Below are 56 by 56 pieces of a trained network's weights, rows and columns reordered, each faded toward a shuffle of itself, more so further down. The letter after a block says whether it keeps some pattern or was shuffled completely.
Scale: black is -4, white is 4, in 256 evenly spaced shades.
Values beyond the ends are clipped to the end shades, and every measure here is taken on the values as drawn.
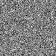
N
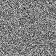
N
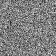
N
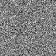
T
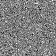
N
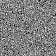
N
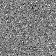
N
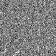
T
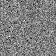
T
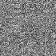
T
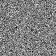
N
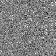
T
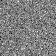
N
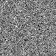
N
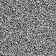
N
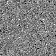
T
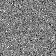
N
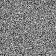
T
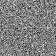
N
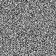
T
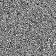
N
